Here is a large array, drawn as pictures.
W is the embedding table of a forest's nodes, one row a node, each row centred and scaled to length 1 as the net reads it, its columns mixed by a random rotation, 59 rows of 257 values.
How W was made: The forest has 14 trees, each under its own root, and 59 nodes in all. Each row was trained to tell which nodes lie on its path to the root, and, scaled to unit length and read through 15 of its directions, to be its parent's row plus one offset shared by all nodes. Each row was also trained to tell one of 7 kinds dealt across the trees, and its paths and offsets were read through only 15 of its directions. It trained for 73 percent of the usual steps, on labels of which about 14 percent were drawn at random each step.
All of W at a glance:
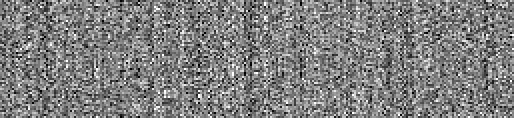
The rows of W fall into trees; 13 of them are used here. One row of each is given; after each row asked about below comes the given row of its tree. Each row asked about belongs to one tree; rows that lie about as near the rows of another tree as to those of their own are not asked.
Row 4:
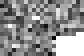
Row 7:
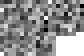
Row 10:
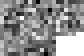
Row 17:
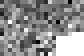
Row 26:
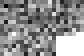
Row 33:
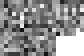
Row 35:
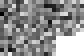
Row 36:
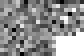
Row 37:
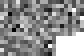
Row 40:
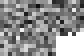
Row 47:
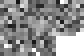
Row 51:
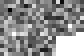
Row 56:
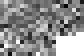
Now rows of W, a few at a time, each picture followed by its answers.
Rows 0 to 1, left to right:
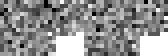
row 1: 51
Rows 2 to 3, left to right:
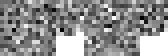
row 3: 7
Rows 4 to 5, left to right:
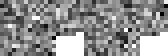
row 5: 35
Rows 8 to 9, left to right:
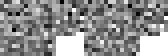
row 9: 51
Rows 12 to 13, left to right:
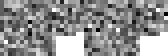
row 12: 51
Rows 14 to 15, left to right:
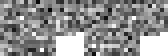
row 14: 10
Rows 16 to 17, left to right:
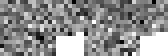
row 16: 37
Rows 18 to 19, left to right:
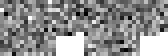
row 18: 7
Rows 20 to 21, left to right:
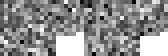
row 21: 33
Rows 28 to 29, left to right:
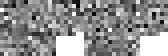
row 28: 26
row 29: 35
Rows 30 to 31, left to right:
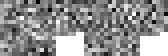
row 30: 10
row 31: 33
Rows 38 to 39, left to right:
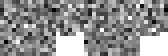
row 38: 56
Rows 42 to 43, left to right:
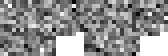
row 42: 10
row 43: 51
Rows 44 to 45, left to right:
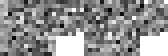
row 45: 47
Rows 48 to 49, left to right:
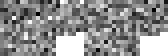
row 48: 47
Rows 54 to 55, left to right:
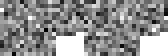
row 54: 7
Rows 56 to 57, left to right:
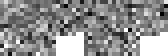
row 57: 35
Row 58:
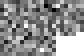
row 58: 56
